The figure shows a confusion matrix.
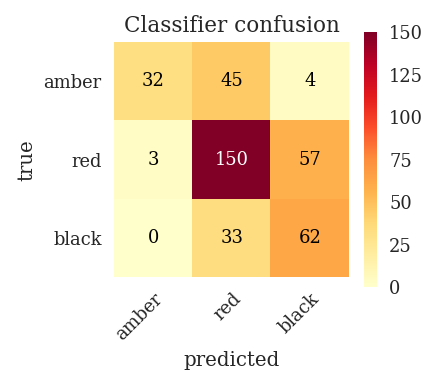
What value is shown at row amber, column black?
4
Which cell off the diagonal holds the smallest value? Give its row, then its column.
black, amber
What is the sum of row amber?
81
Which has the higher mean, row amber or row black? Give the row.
black
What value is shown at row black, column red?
33
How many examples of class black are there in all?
95
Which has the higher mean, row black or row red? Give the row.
red
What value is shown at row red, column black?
57
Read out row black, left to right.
0 33 62
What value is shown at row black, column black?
62
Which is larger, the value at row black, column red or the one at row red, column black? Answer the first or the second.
the second
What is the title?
Classifier confusion
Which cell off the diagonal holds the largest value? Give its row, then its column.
red, black
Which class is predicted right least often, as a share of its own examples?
amber
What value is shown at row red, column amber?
3
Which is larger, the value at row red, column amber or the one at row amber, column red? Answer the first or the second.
the second
